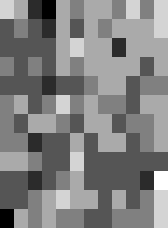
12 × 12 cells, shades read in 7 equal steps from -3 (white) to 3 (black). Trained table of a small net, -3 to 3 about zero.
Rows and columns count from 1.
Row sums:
-5 -2 -2 -3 6 -4 -2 2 4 7 -4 1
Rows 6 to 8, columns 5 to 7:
-2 0 -1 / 0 1 -1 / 1 -1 1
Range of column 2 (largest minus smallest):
2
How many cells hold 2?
7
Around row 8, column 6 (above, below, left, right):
1 -2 1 1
